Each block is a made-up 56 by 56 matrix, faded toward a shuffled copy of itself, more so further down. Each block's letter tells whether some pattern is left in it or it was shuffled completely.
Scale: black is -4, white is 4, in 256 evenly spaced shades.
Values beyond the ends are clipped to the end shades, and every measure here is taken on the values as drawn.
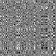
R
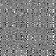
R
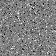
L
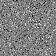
L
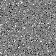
L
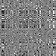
R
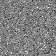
L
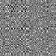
R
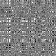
R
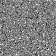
L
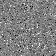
L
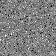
L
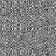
R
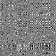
R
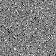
L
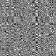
R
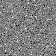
L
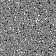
L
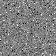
L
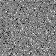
L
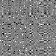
R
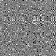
R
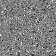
L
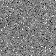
L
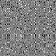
R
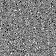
L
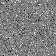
L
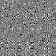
R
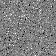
L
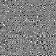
R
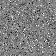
L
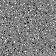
L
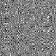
R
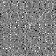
R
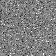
L
